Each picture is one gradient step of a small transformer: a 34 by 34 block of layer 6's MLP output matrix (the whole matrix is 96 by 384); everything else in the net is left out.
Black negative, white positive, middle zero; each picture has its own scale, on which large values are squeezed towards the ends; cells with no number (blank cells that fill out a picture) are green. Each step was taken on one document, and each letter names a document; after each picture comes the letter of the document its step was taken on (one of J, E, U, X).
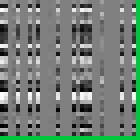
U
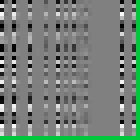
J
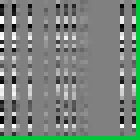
J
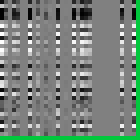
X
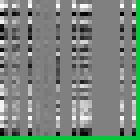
X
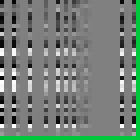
J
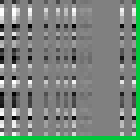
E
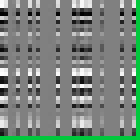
U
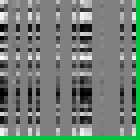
U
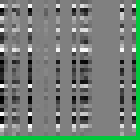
X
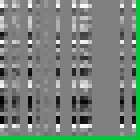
X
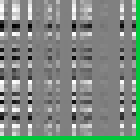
E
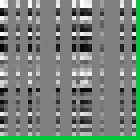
U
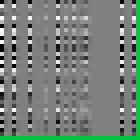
J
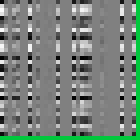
X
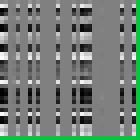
U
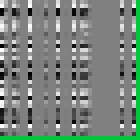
X
